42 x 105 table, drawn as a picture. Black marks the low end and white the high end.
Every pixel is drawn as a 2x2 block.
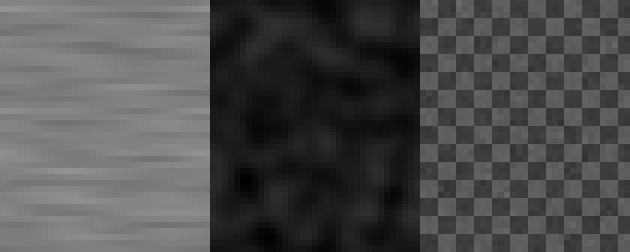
The table splits into one row of 3 panels. Panel 1,1: middling, streaked across, faint in contrast. Panel 1,2: very low, blotchy, faint in contrast. Panel 1,3: low, checkered.
